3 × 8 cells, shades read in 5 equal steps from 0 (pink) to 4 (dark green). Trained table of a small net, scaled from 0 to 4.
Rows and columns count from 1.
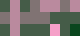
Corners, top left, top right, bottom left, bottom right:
3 1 3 4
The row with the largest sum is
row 3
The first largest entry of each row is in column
1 6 8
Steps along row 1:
down up down down same up down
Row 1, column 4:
2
